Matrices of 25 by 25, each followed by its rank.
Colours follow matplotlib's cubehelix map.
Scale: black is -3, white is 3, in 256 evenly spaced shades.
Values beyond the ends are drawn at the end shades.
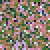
full rank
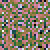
five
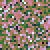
full rank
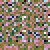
five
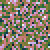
full rank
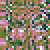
five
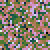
full rank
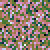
full rank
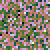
full rank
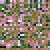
five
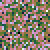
full rank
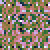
five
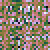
five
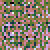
five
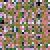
five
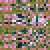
five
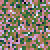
full rank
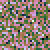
full rank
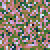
full rank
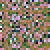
five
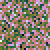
full rank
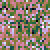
five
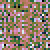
five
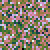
full rank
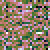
five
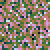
full rank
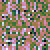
five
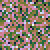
full rank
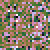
five
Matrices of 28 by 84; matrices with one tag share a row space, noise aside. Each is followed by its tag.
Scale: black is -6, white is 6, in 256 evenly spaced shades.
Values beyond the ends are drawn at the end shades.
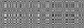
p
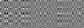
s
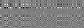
s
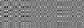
s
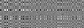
s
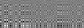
s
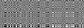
p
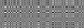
p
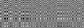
s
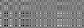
s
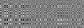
s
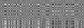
p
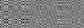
s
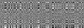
p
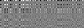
s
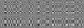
p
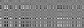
s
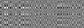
s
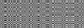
p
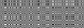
p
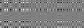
s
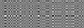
p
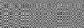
s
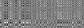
s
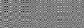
s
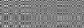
s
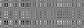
s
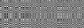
s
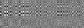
s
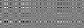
s
